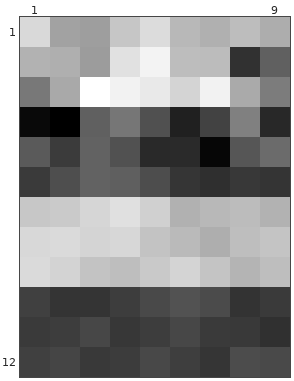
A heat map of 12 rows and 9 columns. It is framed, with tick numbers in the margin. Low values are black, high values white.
Stripes: horizontal, repeating 2 times. Average level on the scale: 50%. Grain: streaks across. Seam: horizontal, 40% of the way down, the bottom part calmer.
